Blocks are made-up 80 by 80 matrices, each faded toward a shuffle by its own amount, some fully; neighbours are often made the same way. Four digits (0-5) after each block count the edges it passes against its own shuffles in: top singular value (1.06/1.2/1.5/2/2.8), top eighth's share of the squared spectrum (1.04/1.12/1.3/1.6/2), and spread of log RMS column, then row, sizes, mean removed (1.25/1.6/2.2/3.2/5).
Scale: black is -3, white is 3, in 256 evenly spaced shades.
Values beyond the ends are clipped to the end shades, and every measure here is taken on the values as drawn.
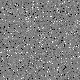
2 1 0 1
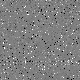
2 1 0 0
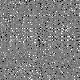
4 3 1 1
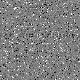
3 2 0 1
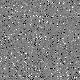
3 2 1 1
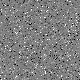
1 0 0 0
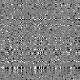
5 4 3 3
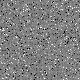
0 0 0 0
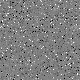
2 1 0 0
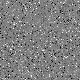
1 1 0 0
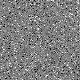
2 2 0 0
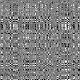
5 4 4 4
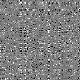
4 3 2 2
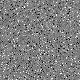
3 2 0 0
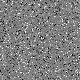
0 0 0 0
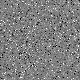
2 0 0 0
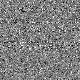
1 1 0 2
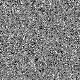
0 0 0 1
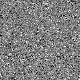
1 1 0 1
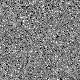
0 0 0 1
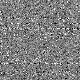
1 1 0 2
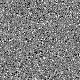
0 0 0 1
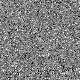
0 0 0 2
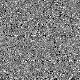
1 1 0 2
